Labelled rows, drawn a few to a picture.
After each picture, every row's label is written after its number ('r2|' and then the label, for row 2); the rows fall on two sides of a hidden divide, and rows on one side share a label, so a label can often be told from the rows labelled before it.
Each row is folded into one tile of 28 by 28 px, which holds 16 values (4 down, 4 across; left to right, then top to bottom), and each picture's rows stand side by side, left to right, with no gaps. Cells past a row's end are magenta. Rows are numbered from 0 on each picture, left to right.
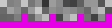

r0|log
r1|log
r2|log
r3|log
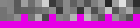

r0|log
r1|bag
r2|log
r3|bag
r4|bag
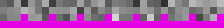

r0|bag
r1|bag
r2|log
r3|bag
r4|bag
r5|bag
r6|log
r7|log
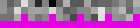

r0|log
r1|bag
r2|bag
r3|log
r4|log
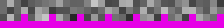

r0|bag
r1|log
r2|bag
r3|bag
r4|bag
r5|bag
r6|bag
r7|bag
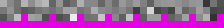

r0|log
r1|bag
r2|log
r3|log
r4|log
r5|log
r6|log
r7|bag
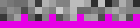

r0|log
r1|log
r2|log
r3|bag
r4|bag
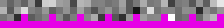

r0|bag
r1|log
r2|log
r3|bag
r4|log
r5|log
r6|bag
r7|log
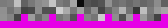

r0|bag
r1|log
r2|bag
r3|log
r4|log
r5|bag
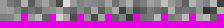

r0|log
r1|bag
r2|bag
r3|log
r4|bag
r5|log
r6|log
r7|bag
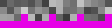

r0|bag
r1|log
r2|log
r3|bag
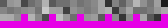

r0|bag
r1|bag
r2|bag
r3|bag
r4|log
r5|bag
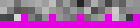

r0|log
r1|log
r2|bag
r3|bag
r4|bag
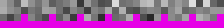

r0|log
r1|bag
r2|bag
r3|bag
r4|log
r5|log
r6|log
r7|bag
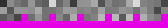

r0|bag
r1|log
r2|log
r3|log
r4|log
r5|bag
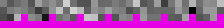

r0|log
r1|bag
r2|bag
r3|bag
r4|log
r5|bag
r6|log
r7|log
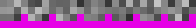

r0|bag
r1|bag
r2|bag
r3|bag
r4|bag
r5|bag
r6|bag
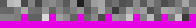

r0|bag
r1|log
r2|bag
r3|bag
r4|log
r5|bag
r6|bag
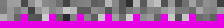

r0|bag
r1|log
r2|log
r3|log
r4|log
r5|bag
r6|log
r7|bag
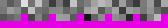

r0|log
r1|bag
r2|bag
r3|log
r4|bag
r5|log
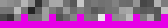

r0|log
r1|log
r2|log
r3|log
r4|log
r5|bag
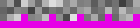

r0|log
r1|log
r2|log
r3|bag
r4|log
